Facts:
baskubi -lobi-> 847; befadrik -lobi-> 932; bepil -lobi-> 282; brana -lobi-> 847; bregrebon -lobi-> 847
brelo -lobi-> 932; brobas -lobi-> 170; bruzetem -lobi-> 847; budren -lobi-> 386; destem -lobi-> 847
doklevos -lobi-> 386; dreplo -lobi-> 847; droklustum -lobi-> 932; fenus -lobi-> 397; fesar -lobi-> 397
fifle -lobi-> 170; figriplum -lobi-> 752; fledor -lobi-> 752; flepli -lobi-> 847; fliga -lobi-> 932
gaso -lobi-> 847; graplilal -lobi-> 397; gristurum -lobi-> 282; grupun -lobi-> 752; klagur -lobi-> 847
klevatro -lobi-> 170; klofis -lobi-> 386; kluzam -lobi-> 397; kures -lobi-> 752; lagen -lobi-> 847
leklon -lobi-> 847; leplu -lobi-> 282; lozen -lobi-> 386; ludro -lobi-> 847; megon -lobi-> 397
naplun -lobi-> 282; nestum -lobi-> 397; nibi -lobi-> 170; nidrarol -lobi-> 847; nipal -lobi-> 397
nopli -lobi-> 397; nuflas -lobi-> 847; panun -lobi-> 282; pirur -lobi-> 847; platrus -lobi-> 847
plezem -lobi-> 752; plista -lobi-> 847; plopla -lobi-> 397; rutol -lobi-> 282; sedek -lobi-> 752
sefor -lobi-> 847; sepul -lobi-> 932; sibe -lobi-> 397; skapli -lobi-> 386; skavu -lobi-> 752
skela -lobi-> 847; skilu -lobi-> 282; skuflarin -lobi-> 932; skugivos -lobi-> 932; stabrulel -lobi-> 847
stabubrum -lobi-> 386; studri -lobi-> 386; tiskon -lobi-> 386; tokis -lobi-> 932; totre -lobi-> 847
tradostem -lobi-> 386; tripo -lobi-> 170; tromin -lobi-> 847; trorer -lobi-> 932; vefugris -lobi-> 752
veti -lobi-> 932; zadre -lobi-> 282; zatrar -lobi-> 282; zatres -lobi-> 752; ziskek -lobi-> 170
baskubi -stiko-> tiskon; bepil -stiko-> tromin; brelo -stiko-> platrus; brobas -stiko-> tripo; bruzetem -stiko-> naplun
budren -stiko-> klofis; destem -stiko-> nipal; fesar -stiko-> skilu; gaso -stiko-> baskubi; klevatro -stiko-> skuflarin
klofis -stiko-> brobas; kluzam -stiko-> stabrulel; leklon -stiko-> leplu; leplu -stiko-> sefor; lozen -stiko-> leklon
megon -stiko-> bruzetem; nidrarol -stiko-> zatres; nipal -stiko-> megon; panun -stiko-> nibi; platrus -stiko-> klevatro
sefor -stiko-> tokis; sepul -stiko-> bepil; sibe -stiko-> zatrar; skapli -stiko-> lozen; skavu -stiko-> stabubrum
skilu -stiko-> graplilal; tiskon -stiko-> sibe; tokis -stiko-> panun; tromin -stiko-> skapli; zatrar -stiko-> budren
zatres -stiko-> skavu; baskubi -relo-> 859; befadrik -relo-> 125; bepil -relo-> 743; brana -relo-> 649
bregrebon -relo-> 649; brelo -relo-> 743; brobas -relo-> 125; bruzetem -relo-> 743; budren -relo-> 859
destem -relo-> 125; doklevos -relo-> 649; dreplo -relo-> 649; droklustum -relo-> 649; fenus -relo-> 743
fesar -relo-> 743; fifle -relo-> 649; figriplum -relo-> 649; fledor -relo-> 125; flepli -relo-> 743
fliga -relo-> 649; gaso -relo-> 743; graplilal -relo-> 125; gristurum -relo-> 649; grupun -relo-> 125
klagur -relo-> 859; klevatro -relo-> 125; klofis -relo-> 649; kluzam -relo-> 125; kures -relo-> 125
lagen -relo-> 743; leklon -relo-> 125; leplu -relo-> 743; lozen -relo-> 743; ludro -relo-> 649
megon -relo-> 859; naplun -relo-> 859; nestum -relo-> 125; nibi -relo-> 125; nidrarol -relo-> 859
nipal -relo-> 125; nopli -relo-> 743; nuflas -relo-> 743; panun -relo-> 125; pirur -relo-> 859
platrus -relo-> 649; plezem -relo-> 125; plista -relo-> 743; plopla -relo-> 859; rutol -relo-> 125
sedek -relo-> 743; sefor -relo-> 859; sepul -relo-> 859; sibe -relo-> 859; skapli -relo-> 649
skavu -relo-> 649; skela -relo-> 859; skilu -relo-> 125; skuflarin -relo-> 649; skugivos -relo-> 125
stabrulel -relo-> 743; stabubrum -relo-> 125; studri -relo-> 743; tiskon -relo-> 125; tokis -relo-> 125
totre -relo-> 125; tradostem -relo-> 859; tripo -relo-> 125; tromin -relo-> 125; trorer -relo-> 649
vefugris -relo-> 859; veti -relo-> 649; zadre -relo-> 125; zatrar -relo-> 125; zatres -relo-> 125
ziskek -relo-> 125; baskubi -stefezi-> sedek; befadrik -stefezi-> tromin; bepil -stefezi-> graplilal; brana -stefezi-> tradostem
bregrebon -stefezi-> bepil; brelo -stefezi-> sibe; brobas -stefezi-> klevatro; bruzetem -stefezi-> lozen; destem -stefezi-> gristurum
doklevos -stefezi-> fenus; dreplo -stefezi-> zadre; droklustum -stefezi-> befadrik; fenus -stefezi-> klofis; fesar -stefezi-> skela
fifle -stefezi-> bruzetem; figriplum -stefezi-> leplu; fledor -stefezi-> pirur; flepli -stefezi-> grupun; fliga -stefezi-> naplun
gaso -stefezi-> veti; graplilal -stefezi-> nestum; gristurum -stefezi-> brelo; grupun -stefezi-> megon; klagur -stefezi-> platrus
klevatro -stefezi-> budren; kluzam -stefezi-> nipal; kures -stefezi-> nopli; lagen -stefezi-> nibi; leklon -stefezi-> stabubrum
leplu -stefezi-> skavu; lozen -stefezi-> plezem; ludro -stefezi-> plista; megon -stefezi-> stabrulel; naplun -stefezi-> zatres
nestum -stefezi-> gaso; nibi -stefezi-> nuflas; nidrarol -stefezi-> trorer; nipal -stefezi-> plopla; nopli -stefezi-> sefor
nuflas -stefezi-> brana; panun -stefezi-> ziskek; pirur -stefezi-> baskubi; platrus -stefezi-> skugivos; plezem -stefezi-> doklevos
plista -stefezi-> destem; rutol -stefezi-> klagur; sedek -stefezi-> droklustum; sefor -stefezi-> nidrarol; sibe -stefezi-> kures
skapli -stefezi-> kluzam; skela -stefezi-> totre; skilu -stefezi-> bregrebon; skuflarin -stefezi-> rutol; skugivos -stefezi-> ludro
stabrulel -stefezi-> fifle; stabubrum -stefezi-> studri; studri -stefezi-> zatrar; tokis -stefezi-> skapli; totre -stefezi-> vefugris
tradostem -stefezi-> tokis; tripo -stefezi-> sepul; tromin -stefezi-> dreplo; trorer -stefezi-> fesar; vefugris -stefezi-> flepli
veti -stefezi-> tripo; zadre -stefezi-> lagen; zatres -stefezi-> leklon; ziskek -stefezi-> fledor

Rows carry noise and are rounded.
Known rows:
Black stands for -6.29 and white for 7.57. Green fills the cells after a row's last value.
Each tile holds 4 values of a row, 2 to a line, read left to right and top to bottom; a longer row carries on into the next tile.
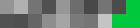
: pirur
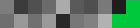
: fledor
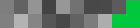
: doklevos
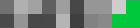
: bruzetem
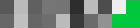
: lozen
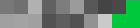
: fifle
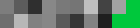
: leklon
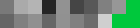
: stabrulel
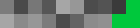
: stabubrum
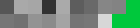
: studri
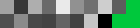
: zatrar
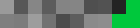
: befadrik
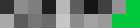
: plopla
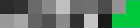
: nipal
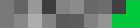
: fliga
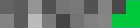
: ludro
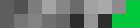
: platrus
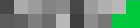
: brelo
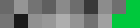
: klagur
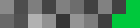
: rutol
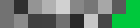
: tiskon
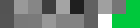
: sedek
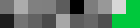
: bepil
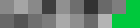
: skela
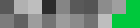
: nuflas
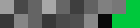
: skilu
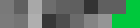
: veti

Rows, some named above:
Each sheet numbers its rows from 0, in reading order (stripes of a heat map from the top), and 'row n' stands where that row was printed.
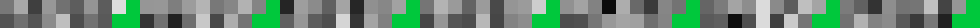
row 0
sefor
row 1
baskubi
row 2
fesar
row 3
bruzetem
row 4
naplun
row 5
budren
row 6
leklon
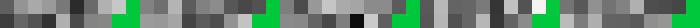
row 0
gaso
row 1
fifle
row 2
brobas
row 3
lozen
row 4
nibi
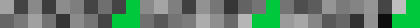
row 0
zadre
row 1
skela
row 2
tokis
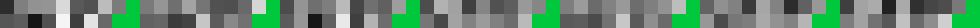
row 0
sibe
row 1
sepul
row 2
megon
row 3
plista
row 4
nidrarol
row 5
tradostem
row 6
fenus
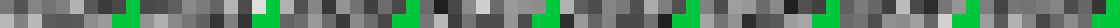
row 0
nibi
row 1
skapli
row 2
zadre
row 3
zatres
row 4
panun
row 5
tripo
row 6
vefugris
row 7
skugivos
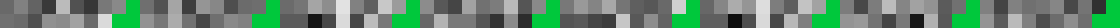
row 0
vefugris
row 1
brana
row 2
budren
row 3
tromin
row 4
sepul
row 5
budren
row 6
klevatro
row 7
skugivos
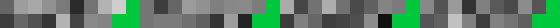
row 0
gaso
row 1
destem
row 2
skilu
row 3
gristurum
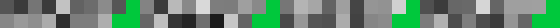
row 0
figriplum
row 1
klofis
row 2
bruzetem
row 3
skavu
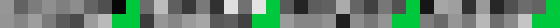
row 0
ziskek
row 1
leplu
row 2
kures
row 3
nopli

